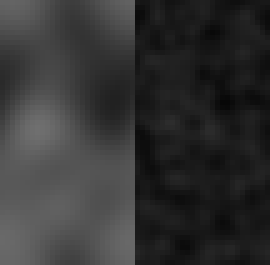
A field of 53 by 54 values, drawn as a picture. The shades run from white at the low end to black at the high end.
The table splits into one row of 2 panels. Panel 1,1: high, smooth. Panel 1,2: very high, blotchy, faint in contrast.
